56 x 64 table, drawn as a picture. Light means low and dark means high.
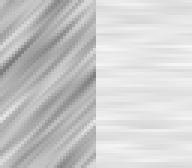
The table splits into one row of 2 panels. Panel 1,1: low, slanting up to the right. Panel 1,2: very low, streaked across, faint in contrast.
